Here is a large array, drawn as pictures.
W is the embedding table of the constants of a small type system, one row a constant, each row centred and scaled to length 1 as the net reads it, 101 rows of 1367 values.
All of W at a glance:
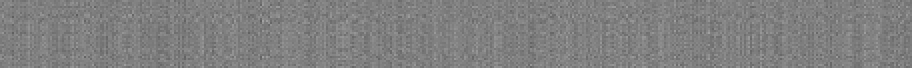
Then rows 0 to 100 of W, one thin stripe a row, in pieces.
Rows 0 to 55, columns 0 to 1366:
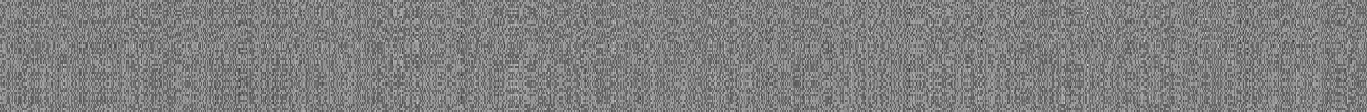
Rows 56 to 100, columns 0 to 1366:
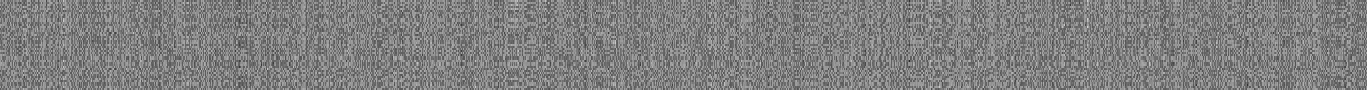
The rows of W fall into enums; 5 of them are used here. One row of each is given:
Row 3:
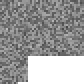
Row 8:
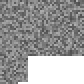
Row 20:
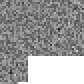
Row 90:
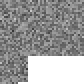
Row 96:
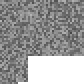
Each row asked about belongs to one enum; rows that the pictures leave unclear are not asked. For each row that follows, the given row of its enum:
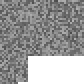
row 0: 96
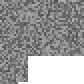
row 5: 96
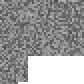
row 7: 96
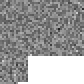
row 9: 20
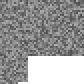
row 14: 8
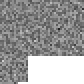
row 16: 20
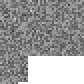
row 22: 90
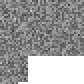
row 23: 90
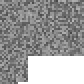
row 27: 96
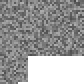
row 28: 8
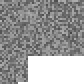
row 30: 96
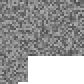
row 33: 8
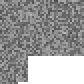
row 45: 96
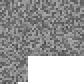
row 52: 3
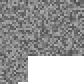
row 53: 8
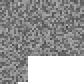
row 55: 3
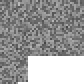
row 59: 3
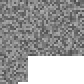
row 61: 8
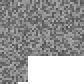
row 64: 3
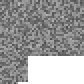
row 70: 3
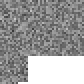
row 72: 90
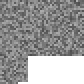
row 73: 8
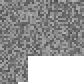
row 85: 96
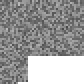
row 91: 3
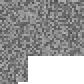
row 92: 96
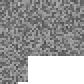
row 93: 3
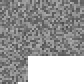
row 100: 3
